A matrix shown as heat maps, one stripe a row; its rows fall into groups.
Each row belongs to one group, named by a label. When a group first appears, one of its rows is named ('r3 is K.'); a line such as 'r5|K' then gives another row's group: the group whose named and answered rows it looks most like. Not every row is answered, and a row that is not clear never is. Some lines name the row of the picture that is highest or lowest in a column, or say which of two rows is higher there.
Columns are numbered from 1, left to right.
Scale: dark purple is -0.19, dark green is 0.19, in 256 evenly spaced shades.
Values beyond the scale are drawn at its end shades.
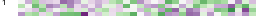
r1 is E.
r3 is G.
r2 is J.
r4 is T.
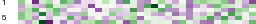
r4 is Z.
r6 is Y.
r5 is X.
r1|X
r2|G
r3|T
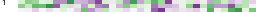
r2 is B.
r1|T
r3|Z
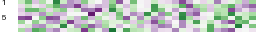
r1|Z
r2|E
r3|T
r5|Y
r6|J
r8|B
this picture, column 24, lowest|1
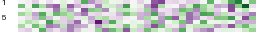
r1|Z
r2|J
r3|B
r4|X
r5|G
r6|E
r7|J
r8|Y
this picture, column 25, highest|3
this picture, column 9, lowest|6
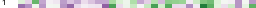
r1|E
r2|E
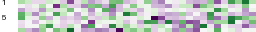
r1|Z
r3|G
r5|Z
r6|G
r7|B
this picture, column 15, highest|1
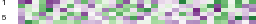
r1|Y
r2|X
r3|B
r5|Y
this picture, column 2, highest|6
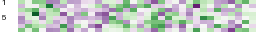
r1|J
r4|E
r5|E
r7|T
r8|J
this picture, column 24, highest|6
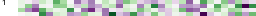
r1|X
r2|G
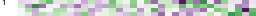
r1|B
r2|E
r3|G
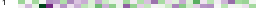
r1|J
